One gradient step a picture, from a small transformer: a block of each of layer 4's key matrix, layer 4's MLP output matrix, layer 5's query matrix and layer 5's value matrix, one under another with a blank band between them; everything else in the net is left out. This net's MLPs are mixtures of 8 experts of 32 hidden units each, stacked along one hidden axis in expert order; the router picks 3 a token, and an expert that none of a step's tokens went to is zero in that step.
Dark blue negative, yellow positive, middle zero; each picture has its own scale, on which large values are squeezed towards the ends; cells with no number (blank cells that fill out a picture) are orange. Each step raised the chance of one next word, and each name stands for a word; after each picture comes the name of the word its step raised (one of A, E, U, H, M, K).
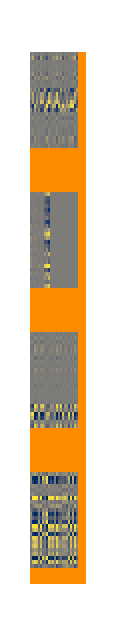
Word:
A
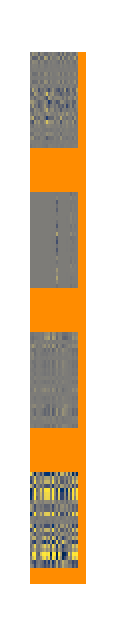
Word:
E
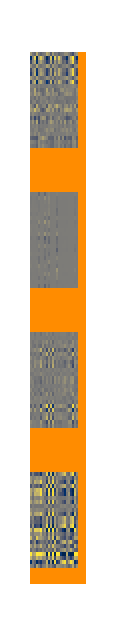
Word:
E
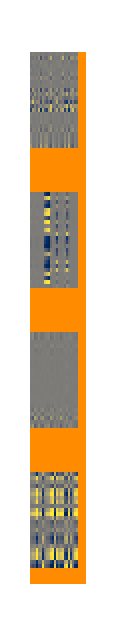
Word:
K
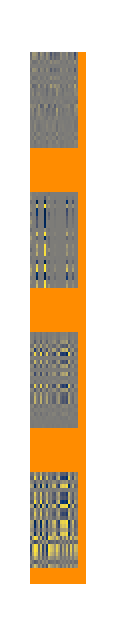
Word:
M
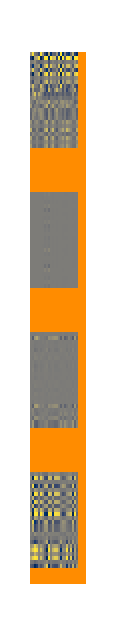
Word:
K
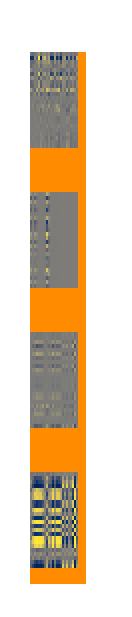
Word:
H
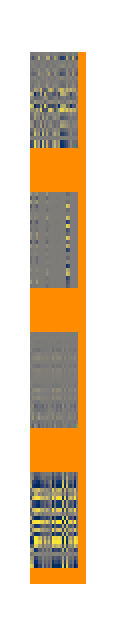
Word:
H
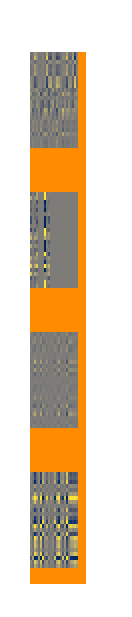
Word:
A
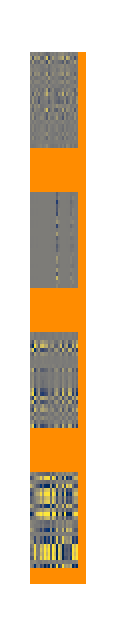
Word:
K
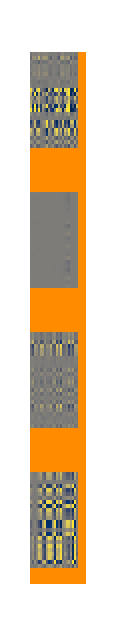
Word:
M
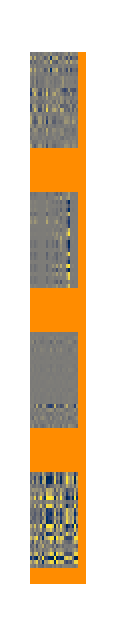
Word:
A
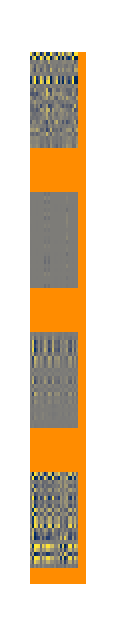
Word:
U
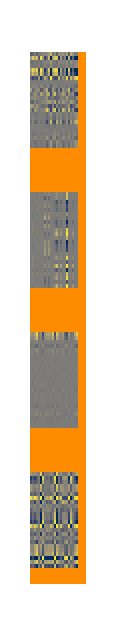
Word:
A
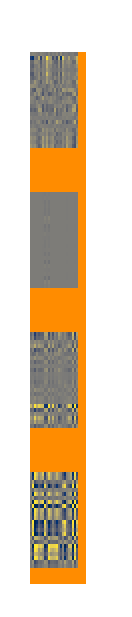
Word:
M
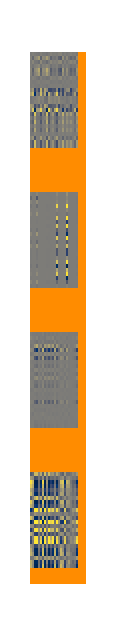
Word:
H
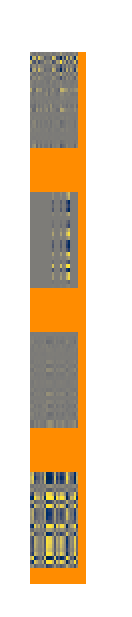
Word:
A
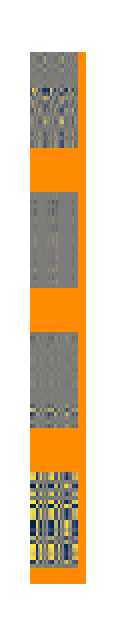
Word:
M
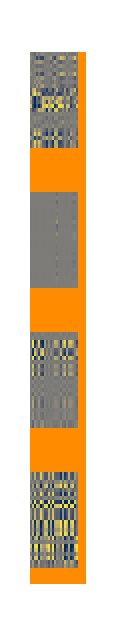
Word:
M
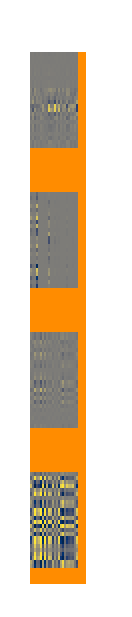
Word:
H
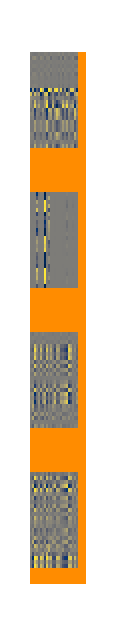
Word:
U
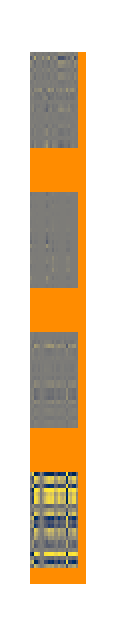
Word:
E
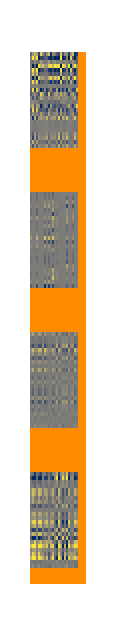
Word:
U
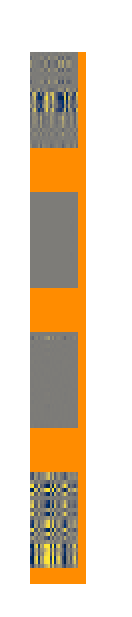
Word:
U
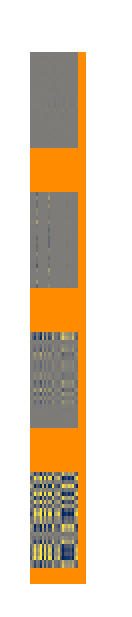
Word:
K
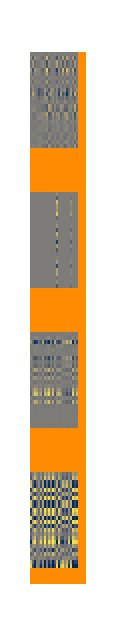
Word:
H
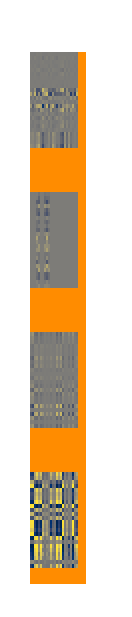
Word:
M
